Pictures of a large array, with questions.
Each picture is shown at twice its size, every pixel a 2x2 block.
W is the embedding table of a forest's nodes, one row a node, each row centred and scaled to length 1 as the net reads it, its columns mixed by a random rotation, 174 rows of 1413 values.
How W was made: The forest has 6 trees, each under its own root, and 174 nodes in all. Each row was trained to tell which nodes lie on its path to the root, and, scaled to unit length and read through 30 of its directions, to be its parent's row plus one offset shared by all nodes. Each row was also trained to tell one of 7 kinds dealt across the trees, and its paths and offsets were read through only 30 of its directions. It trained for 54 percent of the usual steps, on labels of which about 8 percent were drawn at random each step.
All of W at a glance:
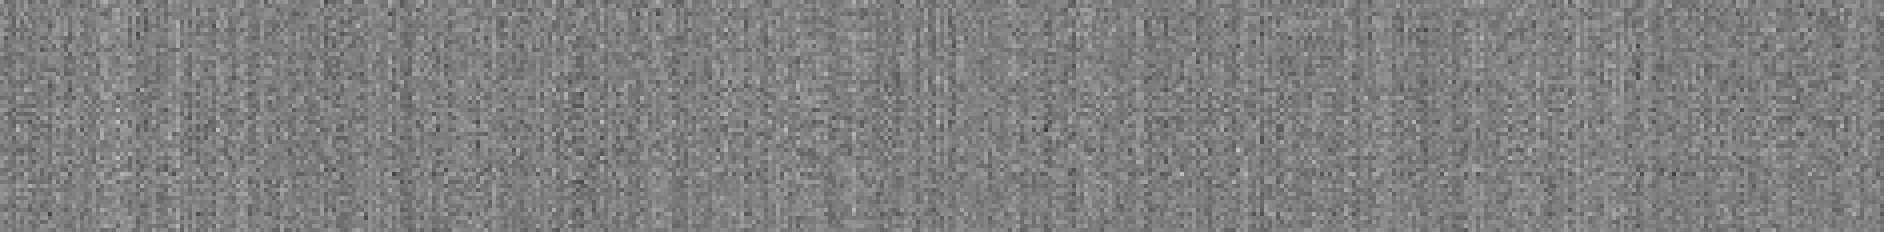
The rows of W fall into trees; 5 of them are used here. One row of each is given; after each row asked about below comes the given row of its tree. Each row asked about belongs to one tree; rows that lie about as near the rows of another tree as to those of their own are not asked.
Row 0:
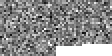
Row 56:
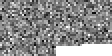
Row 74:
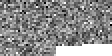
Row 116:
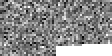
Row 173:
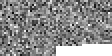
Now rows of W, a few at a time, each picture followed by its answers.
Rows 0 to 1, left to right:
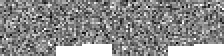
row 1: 116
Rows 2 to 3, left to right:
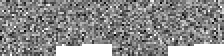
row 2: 0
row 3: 116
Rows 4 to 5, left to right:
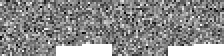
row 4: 0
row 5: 173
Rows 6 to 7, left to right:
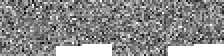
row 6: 56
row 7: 56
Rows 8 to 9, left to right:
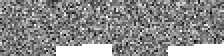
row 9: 56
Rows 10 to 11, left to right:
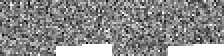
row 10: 74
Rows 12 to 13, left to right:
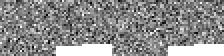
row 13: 0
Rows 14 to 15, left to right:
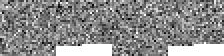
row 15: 116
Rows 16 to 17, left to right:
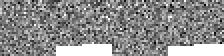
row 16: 116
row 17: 56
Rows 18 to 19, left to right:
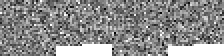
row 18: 116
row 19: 56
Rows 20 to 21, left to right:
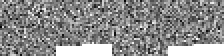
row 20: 116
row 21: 56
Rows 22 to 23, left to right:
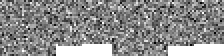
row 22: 0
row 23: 56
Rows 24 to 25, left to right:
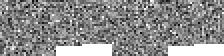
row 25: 116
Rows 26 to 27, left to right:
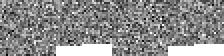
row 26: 0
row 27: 116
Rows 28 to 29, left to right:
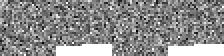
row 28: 0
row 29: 0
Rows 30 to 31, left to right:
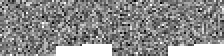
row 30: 56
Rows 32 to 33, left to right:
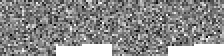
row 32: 0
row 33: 116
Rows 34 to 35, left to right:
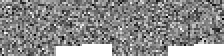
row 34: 56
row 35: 56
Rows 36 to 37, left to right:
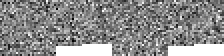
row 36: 74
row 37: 56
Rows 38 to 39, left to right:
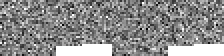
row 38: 173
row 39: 0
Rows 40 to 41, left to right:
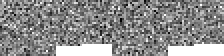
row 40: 0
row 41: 116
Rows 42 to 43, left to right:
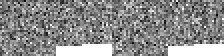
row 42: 116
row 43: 173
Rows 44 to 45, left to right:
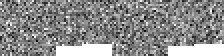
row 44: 0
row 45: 116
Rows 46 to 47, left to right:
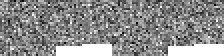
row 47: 173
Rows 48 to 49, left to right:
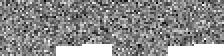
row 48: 56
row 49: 74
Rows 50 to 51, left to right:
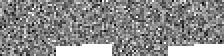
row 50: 116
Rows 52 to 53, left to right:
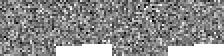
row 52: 173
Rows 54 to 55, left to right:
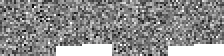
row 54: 116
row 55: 0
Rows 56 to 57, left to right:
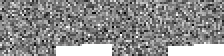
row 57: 116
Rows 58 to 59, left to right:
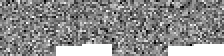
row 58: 56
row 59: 56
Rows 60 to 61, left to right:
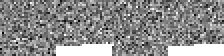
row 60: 56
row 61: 116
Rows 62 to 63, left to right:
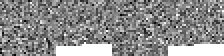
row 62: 56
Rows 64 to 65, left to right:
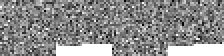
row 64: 0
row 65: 56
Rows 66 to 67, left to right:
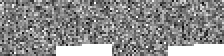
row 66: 0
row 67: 56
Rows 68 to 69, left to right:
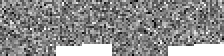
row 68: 0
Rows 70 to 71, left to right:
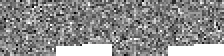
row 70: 116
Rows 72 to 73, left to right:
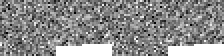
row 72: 116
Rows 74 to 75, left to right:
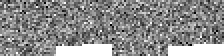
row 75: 56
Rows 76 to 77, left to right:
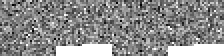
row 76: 116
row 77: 74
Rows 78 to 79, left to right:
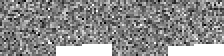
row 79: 173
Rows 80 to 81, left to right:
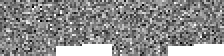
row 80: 116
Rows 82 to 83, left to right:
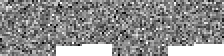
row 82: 56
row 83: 0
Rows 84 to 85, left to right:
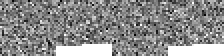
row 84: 56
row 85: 173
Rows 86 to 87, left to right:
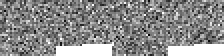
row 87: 116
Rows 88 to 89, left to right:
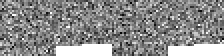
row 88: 56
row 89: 116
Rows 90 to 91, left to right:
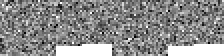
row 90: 56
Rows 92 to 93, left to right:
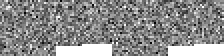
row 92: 56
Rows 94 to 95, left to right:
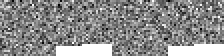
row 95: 116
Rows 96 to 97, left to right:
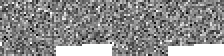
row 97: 116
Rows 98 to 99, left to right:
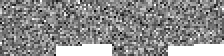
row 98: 116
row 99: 0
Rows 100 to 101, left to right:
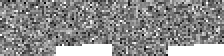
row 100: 74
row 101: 0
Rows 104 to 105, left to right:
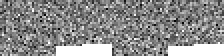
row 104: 116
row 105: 56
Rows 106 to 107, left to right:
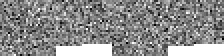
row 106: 116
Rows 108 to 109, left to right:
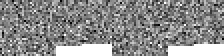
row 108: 56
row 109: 56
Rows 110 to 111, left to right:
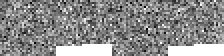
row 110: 173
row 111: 116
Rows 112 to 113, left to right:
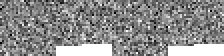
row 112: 173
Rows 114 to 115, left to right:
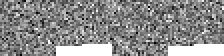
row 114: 116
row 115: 0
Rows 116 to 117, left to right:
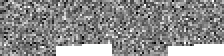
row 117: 56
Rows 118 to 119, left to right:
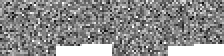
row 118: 56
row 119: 56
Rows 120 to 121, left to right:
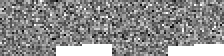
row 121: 116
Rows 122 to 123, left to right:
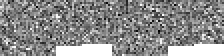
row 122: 0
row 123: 116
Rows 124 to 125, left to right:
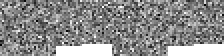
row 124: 173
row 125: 56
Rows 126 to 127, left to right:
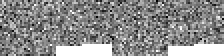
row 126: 0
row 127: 56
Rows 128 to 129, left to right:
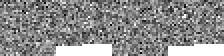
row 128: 74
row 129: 173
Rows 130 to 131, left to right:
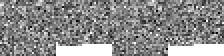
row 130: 0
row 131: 0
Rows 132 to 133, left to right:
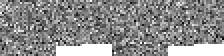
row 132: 0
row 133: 56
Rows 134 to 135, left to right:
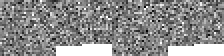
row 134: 116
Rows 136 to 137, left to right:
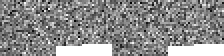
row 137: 74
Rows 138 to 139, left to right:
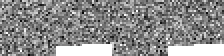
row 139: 0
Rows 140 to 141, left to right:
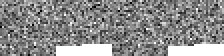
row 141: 116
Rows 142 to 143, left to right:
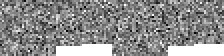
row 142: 173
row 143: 0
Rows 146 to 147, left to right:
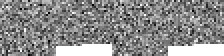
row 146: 56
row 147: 173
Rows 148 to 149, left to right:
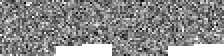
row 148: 56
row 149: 0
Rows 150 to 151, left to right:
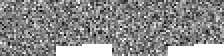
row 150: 116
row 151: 56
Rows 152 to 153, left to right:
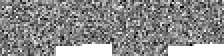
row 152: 56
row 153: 56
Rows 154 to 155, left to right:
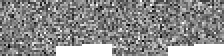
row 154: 74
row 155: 116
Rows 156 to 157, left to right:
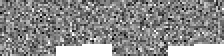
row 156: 116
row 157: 0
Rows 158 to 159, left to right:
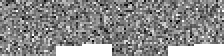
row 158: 56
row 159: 116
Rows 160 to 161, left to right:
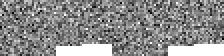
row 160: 116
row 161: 56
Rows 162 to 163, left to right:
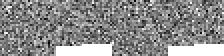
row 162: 56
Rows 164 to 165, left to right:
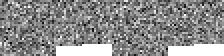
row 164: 116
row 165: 173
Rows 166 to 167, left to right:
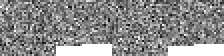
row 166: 0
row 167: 116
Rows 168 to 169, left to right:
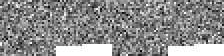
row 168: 116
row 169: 0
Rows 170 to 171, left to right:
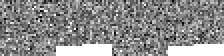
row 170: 116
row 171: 56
